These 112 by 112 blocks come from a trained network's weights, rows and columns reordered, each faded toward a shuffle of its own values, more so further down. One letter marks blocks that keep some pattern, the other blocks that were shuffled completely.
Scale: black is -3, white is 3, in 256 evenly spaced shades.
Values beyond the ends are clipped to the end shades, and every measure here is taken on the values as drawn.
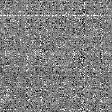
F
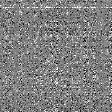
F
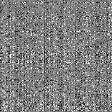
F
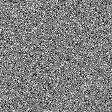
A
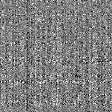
F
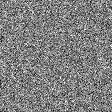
A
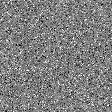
A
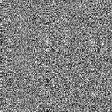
F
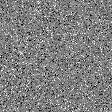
A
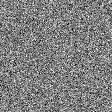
A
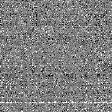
F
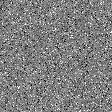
A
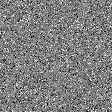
A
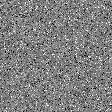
A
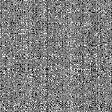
F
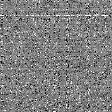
F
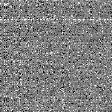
F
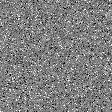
A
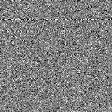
F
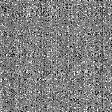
F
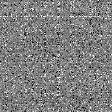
F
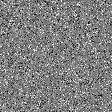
A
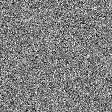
A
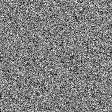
A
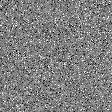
A
